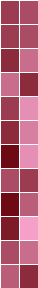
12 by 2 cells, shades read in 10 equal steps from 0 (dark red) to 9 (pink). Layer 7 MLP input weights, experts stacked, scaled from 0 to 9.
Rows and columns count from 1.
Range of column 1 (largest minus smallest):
6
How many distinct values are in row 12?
2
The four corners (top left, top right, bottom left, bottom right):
3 4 5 2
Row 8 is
4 3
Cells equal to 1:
1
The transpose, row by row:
3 3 2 6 3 2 0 4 0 1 4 5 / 4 4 6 2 8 7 8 3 5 9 6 2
